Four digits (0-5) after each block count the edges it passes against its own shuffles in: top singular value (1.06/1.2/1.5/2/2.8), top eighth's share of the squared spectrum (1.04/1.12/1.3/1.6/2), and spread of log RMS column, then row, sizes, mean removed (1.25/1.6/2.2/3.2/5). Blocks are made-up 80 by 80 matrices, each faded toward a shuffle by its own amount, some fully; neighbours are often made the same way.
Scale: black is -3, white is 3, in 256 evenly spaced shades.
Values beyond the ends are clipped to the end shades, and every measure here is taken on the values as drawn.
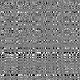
5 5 3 4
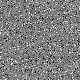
0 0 0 0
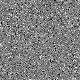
2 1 0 0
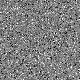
2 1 0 0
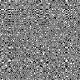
4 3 2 2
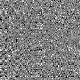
4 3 1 2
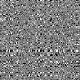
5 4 2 3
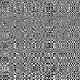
5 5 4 4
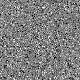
3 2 0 1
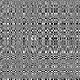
5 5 4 4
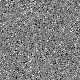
1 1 0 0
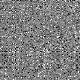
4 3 1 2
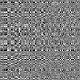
5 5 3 4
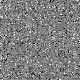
3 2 1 1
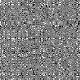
4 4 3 3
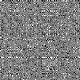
4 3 2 2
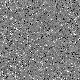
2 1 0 0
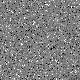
1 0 0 0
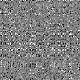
4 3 2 2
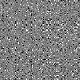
4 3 2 2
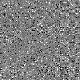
4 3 1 2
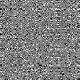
4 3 2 2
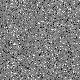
1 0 0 0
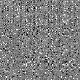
4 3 2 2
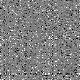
4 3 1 2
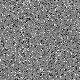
0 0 0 0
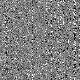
1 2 3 0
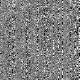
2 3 4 0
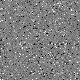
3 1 0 1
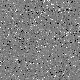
2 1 0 0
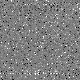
3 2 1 1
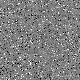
0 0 0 0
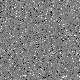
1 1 1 0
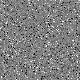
2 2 1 0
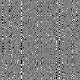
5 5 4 2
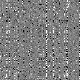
4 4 3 1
